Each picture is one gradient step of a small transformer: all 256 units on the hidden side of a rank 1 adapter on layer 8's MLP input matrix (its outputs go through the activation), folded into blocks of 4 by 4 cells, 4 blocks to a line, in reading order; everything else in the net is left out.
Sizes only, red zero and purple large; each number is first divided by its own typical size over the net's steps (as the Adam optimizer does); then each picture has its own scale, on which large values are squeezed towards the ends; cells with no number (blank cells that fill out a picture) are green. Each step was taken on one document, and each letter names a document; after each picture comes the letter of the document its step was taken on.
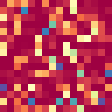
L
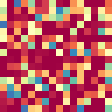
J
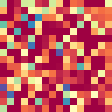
J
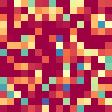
J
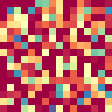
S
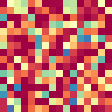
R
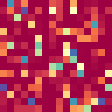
L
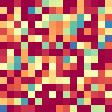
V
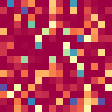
L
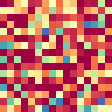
R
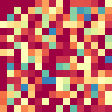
S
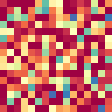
V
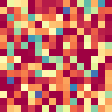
R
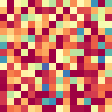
V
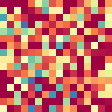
V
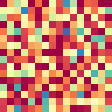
R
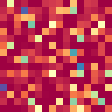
L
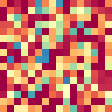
S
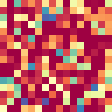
J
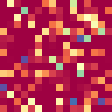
L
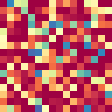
R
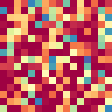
V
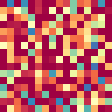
R
